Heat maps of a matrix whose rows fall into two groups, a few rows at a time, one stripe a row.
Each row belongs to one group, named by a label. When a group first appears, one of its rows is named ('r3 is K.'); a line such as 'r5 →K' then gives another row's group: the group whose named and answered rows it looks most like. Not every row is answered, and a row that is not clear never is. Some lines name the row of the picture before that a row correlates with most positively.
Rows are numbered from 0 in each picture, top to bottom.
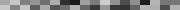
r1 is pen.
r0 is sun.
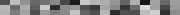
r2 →pen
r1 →pen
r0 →sun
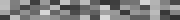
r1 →sun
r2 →pen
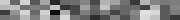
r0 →pen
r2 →pen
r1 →sun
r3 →pen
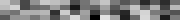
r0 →sun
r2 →pen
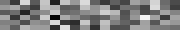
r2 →sun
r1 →sun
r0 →pen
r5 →pen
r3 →pen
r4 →sun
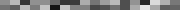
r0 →sun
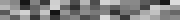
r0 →sun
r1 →sun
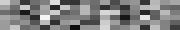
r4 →pen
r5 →sun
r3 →pen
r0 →sun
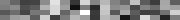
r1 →sun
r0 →sun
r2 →sun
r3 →pen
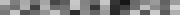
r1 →pen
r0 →pen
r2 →sun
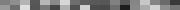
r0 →pen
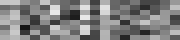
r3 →sun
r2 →sun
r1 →sun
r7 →pen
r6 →sun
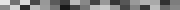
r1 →sun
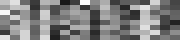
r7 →pen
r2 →pen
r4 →pen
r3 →pen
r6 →pen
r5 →pen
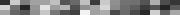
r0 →sun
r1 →sun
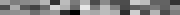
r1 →sun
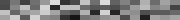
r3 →sun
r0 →sun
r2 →sun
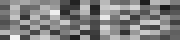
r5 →sun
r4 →pen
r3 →sun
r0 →sun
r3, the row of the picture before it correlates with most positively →0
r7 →sun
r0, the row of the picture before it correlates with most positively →3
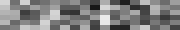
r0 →pen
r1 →sun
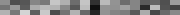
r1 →sun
